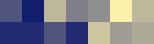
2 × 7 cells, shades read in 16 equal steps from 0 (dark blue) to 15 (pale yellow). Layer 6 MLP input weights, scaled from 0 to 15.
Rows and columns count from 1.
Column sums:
5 1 15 8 20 24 21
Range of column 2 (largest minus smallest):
1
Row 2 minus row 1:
-3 1 -7 -6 4 -6 -1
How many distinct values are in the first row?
6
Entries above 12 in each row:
1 0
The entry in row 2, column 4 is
1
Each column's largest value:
4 1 11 7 12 15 11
